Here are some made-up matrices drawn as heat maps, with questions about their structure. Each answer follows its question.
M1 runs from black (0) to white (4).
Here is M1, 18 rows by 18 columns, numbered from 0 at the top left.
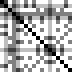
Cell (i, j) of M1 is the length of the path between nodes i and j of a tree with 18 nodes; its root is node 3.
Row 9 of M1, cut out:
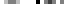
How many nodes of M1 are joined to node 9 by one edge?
1
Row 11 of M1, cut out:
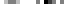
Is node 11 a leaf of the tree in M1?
yes
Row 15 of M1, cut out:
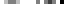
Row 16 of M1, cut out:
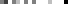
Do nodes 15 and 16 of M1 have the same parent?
no
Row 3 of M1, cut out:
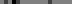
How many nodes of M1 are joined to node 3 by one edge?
3
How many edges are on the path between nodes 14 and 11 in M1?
4
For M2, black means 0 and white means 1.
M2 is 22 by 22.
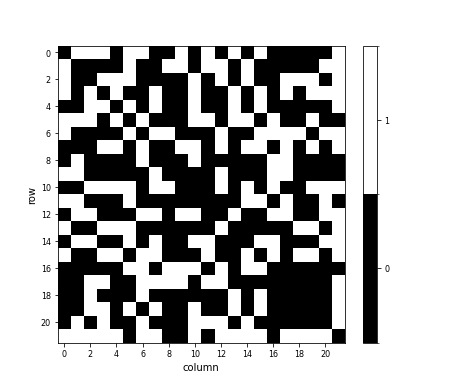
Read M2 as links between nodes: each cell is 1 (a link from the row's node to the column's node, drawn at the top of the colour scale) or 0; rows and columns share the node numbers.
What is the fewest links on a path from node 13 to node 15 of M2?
2
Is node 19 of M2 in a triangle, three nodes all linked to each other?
yes
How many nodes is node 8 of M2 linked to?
5
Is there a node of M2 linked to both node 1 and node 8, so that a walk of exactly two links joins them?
no
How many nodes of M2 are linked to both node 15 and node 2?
7
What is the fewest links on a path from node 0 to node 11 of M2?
1
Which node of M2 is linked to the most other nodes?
node 21
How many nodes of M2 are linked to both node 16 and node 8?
2
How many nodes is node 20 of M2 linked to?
8
